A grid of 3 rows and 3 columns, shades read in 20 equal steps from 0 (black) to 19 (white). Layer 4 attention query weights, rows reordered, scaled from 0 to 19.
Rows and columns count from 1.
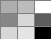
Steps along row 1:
up up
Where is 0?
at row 3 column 3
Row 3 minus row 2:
6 1 -7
